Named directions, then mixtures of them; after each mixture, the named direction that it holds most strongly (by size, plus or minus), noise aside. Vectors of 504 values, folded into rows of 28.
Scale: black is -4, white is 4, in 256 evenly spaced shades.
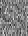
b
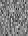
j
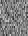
b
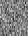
b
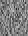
j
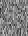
b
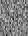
j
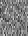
b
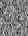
b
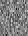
j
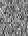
b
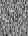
j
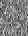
b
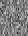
j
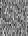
b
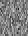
j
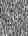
b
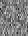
b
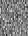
b
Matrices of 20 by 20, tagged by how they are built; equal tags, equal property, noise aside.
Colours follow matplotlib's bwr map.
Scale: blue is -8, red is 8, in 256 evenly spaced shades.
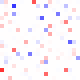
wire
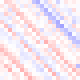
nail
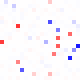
wire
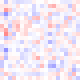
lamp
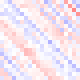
nail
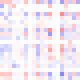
lamp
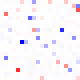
wire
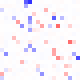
wire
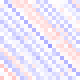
nail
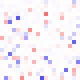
wire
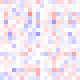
lamp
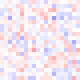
lamp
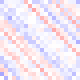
nail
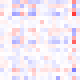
lamp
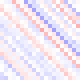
nail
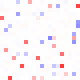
wire
